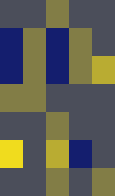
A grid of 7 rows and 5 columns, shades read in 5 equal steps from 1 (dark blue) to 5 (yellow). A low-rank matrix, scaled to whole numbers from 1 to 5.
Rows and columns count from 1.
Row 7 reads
2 2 3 2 3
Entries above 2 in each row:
1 2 3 2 1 2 2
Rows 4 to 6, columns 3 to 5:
2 2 2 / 3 2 2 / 4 1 2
